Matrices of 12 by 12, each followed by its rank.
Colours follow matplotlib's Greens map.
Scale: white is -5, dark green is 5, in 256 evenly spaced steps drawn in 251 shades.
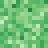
full rank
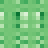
one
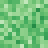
full rank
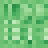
two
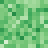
full rank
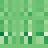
one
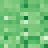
two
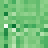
two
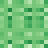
one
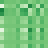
one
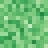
full rank
